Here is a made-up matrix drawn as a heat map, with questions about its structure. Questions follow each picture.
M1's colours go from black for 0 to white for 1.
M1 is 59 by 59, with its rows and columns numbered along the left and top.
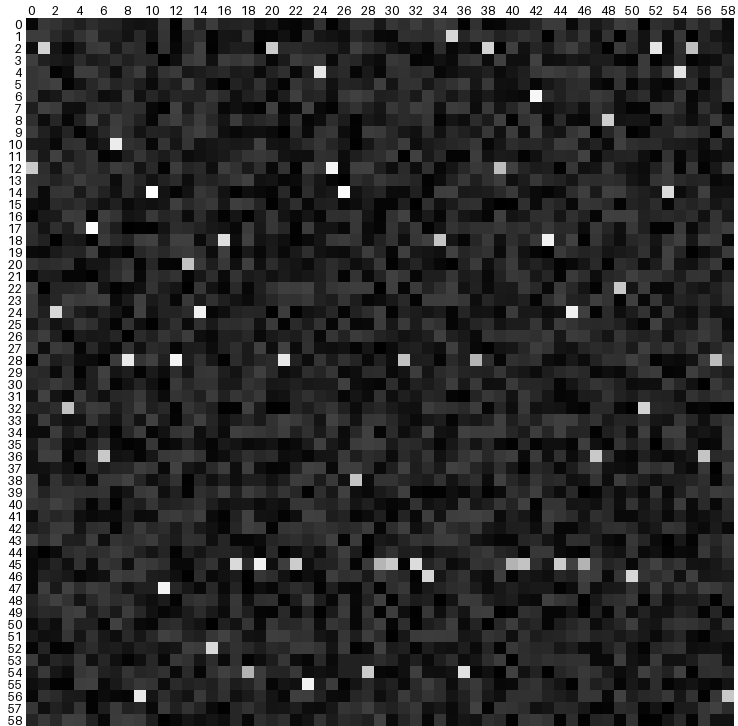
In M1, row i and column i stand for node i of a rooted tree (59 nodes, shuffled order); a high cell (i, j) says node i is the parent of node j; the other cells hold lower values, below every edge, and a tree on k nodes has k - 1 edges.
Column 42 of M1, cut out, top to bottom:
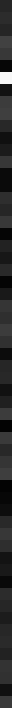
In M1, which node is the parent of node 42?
6
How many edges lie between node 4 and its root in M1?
0
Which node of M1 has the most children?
45
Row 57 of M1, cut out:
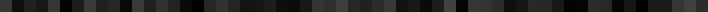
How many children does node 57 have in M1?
0
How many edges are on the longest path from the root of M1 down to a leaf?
4
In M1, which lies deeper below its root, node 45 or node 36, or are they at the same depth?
the same depth
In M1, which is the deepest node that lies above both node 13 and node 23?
2
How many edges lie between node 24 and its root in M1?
1
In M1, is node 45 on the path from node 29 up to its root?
yes
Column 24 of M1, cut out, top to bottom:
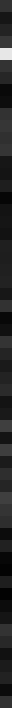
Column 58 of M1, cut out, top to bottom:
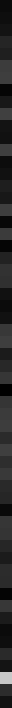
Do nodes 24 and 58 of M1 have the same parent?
no
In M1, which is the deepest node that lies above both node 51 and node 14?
24
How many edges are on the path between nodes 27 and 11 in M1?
8
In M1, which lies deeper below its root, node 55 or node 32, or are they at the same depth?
the same depth
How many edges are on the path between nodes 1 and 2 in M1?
1
